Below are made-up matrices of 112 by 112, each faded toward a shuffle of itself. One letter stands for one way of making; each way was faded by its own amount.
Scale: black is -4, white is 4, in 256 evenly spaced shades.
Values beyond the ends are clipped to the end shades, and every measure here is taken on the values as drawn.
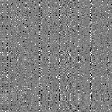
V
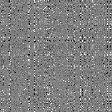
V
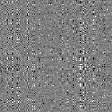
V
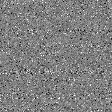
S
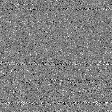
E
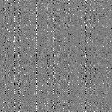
V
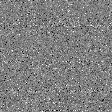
S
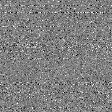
E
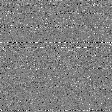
E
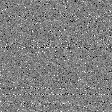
S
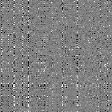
V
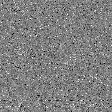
S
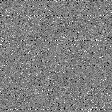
S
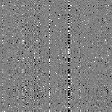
V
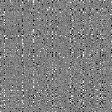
V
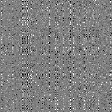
V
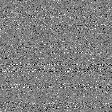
E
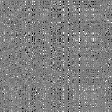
V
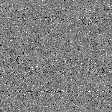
S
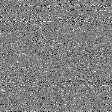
E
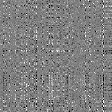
V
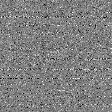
E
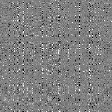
V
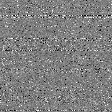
E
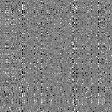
V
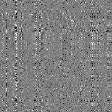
V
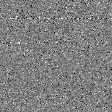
S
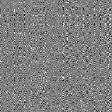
V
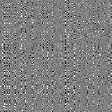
V
